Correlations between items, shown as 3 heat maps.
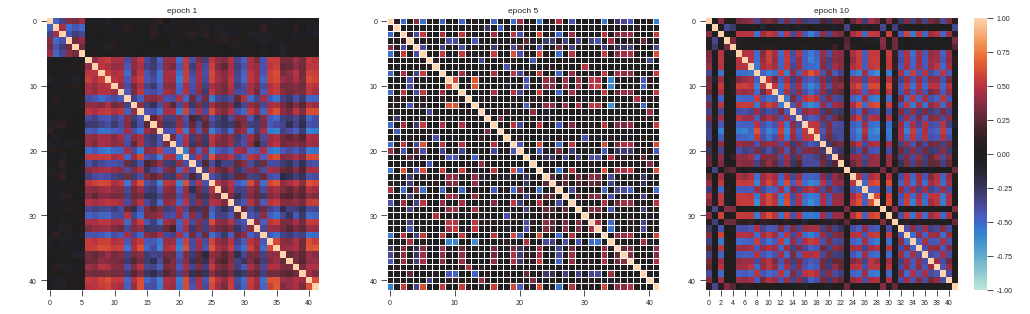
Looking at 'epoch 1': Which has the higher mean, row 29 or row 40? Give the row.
40
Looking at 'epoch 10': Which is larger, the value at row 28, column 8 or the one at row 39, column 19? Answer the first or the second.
the second
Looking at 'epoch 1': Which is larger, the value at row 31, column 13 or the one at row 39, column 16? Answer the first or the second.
the first
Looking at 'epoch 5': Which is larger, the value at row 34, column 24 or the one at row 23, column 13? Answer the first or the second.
the second
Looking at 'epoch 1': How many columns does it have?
42
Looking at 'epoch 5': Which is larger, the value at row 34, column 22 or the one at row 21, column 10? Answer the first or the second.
the first
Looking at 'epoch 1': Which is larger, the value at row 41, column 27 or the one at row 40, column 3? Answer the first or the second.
the first
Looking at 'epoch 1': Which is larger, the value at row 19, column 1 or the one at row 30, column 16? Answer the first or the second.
the second
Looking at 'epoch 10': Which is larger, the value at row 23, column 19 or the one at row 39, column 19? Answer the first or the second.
the first
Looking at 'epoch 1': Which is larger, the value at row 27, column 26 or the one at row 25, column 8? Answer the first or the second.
the second
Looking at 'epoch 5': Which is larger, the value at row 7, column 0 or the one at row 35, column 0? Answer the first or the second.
the first
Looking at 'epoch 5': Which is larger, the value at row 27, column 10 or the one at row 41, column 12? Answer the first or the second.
the first
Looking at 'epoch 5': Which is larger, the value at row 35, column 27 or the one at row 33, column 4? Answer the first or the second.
the first
